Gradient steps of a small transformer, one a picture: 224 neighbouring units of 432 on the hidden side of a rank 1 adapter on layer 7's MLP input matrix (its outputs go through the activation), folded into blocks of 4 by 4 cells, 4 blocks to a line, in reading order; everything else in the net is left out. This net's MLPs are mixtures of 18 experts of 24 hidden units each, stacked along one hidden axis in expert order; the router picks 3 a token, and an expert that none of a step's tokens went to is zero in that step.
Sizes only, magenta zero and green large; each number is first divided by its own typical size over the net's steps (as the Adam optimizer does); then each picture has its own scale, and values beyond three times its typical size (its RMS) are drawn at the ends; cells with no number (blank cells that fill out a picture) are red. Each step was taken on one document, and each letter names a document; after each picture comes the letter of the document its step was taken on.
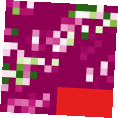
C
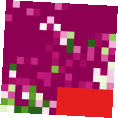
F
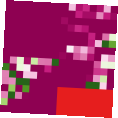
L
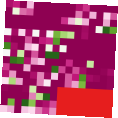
C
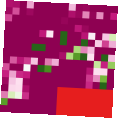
L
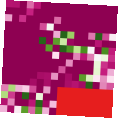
F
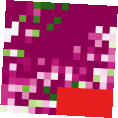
F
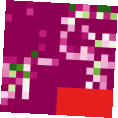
L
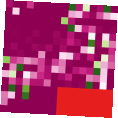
L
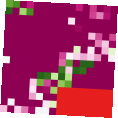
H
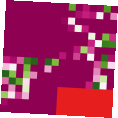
L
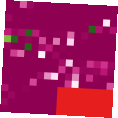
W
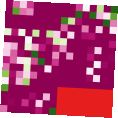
C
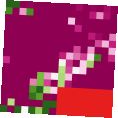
H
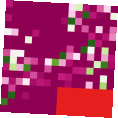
L
